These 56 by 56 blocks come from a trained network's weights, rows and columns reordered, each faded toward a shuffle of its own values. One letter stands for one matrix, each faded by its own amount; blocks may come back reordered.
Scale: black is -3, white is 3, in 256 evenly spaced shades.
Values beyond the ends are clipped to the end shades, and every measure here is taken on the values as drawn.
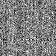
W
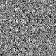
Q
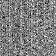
W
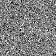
Q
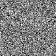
Q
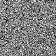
Q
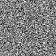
Q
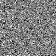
Q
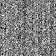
W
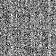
W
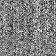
W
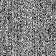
W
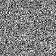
Q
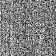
W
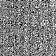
W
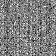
W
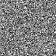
Q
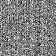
W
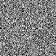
Q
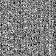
W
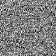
Q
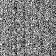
W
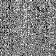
W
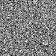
Q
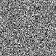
Q
